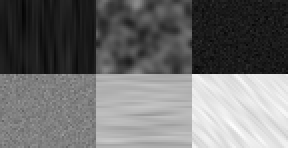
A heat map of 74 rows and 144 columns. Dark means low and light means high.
It is made of 2 by 3 panels. Panel 1,1: very low, streaked downward, faint in contrast. Panel 1,2: low, blotchy. Panel 1,3: very low, fine-grained, faint in contrast. Panel 2,1: middling, fine-grained, faint in contrast. Panel 2,2: high, streaked across, faint in contrast. Panel 2,3: very high, slanting down to the right, faint in contrast.
